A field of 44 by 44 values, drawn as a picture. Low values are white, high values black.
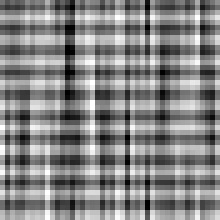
Odd rows or columns: none. Slope: none. Stripes: horizontal, repeating 10 times.
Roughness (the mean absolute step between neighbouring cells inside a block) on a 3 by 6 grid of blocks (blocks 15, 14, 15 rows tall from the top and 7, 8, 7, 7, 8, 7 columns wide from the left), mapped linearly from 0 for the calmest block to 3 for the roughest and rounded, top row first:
0 1 1 2 2 2 | 2 1 2 2 1 1 | 2 1 1 3 1 1
